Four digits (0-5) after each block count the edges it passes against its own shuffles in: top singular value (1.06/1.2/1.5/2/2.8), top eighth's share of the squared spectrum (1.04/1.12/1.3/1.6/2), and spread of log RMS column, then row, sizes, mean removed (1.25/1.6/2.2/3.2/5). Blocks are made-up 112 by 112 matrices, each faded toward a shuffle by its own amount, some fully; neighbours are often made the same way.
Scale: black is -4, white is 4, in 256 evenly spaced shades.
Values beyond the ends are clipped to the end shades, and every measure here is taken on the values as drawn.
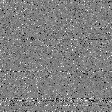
2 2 0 2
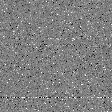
3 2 0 1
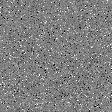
0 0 0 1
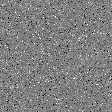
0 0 0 0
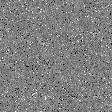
0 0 0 0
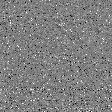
2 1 0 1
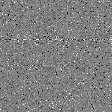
2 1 0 1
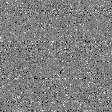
2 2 0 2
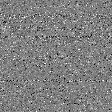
2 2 0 2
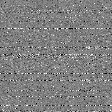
3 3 0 3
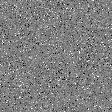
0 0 0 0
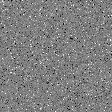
0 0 0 0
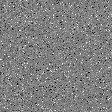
1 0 0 0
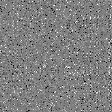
3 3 2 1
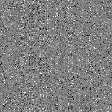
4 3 2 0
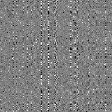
5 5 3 2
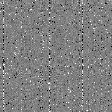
4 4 2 0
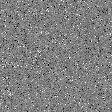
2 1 0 0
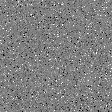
1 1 0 0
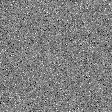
0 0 0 0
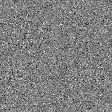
0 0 0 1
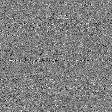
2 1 0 3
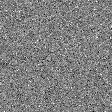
0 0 0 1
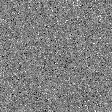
0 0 0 0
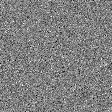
0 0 0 1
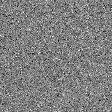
0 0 0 1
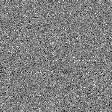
0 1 0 2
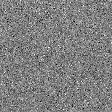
0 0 0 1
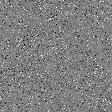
2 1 0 0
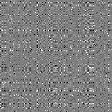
5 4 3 3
